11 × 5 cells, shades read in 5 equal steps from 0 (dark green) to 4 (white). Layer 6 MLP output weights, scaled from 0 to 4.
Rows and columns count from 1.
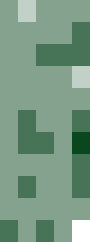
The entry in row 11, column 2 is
2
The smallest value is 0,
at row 7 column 5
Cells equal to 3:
2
